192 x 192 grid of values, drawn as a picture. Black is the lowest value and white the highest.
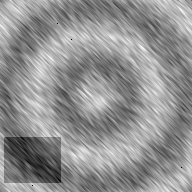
Four lone cells stand out, each far lower than its neighbours. The bottom left is the ninth with the lowest average. An odd patch, lower than its surroundings, sits in the bottom left. Concentric rings centre on the centre.
